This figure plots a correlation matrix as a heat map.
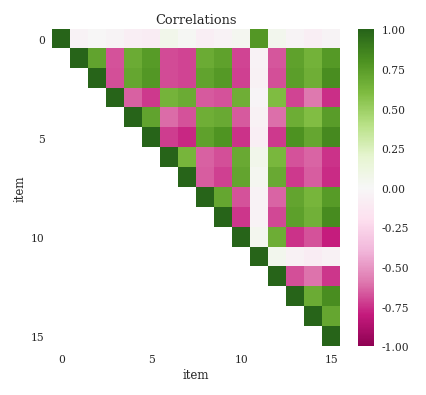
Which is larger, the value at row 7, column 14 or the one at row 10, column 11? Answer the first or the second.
the second
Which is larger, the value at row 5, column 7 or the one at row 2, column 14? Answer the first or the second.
the second
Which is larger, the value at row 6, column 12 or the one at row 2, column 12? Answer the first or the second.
the first
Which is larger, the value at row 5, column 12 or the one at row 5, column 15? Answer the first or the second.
the second
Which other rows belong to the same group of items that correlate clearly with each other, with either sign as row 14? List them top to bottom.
1, 2, 3, 4, 5, 6, 7, 8, 9, 10, 12, 13, 15
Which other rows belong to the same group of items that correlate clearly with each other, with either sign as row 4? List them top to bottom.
1, 2, 3, 5, 6, 7, 8, 9, 10, 12, 13, 14, 15
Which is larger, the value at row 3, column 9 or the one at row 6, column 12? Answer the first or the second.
the second
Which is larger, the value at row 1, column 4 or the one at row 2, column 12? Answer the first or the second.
the first
